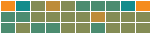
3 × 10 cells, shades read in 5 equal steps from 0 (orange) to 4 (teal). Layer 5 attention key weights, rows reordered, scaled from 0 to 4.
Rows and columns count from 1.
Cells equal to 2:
15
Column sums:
6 9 7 6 6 7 7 7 8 4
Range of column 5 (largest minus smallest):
0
